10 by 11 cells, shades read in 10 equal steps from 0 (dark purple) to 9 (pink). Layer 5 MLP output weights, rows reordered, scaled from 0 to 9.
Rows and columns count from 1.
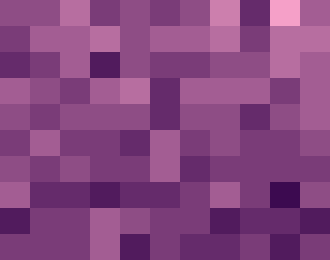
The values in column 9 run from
2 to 5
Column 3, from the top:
6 5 5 3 4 3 4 2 3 3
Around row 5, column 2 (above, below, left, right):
4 5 4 4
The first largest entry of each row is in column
10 4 10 5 11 2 6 1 4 4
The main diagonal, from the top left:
4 5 5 5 4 5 2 5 2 1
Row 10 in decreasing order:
5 3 3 3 3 3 3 2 2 1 1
